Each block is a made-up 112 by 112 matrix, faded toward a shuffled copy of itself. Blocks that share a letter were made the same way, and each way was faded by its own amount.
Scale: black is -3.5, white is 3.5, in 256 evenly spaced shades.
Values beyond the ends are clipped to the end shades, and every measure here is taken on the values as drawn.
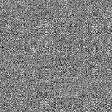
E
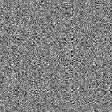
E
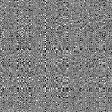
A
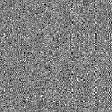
E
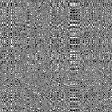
A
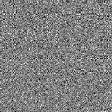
E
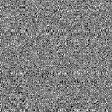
E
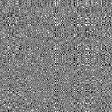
A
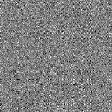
E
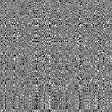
A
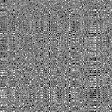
A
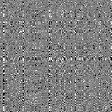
A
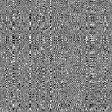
A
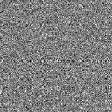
E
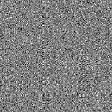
E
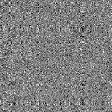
E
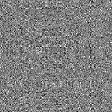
E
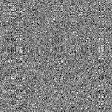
E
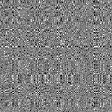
A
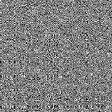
E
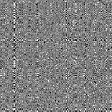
A
